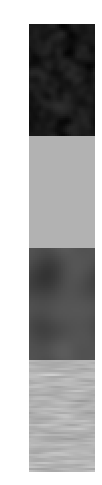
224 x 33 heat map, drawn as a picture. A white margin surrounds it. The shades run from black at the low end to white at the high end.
The table splits into 4 rows of 1 panel. Panel 1,1: very low, blotchy, faint in contrast. Panel 2,1: high, flat. Panel 3,1: low, smooth, faint in contrast. Panel 4,1: high, streaked across, faint in contrast.
